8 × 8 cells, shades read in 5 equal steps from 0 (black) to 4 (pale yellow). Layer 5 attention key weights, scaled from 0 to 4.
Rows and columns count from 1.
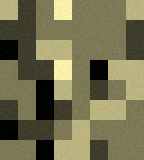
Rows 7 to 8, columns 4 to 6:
2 3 2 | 3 3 1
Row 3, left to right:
0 1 3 3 2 2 2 1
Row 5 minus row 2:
1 1 -2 1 0 -1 0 2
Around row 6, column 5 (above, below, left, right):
2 3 1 3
